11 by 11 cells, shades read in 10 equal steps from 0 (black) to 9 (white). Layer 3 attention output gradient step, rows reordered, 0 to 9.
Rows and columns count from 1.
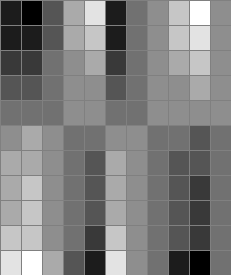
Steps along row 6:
up down down same up same down same down up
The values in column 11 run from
4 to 5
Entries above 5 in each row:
4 4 3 1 0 1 3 3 3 3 4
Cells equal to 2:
7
